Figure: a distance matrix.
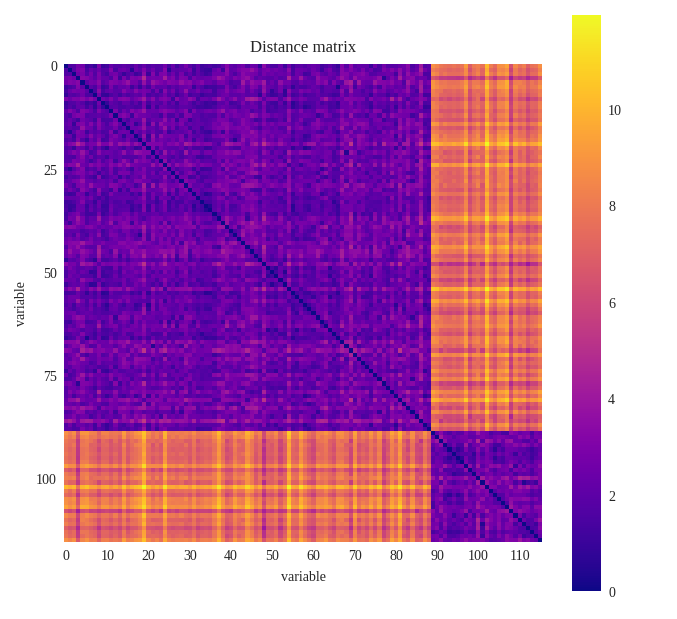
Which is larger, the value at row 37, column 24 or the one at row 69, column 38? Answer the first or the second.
the second
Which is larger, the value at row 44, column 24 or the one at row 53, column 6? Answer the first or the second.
the first
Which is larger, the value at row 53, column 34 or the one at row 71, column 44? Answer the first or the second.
the second
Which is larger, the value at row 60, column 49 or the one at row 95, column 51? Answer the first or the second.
the second
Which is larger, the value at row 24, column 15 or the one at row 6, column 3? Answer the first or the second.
the first
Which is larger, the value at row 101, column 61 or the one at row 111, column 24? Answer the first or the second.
the second
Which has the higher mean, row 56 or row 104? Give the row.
104
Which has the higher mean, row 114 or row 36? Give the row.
114
